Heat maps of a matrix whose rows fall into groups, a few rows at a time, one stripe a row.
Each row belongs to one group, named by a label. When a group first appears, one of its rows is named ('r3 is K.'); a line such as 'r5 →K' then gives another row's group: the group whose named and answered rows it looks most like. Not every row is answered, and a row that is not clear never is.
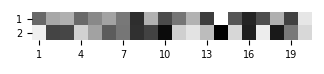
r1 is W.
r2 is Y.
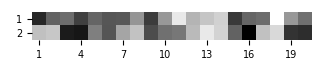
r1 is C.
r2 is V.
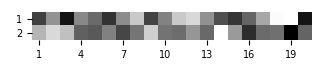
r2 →W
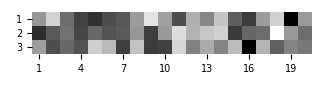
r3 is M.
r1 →W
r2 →C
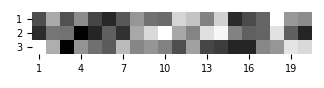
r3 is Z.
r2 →C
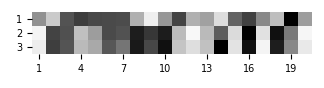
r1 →W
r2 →Y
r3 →Y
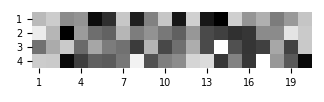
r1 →Z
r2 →Z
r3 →W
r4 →V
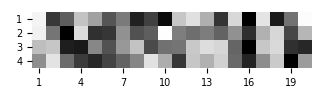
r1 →Y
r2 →Z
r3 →V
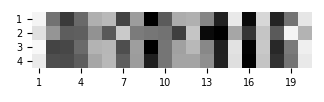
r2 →Z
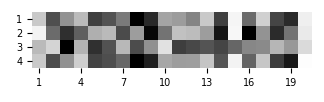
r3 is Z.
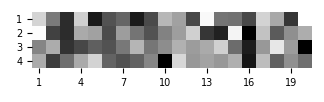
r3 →V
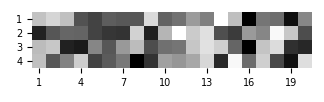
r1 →W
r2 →C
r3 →V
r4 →Y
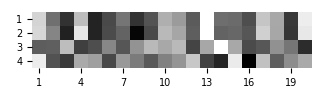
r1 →Y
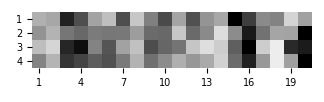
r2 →V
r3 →V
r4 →V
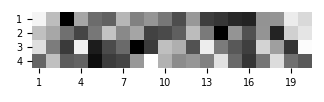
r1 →Z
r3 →Y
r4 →W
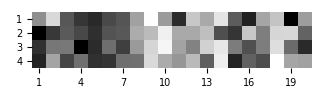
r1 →W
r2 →C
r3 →C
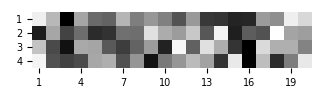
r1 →Z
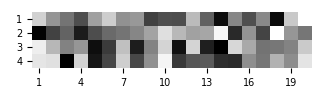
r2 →C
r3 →Z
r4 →Z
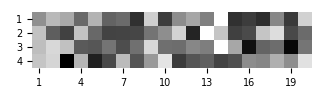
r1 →W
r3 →W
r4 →Z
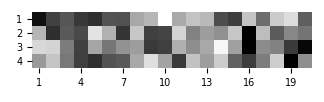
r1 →C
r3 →V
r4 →W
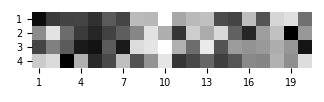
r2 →W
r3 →C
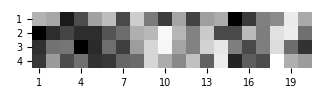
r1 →M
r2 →C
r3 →C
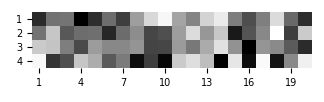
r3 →V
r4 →Y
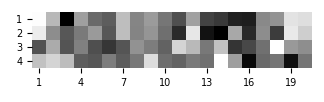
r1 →Z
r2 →Z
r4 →W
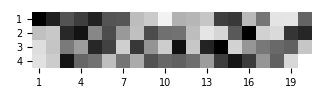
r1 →C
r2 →V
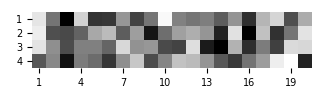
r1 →Z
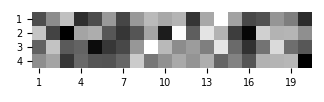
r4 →V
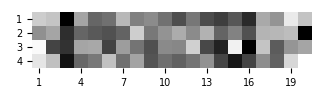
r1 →Z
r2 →V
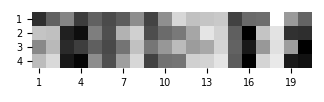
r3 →V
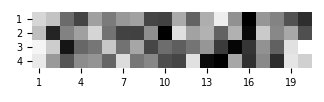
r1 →V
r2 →Y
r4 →Z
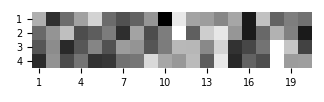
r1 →Y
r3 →V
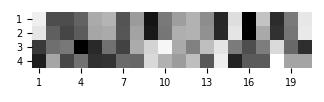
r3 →C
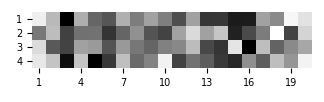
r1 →Z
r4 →Z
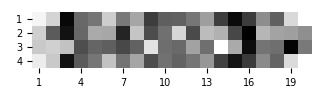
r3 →W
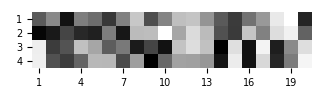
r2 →C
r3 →Y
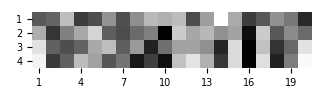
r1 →C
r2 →Y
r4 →Y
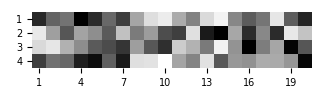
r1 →C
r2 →Z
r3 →W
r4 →C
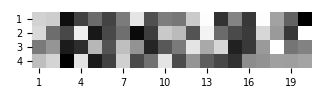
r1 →V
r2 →Y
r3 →V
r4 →Z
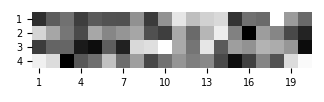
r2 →V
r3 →C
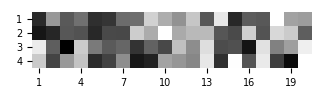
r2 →C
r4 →Y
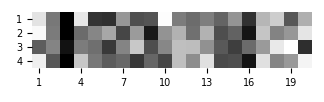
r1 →Z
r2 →M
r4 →Y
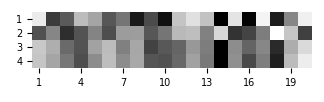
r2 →V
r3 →M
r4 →M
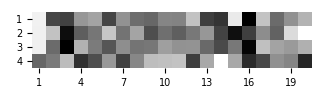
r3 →Z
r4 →C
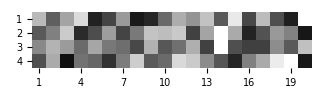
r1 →Y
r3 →W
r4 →V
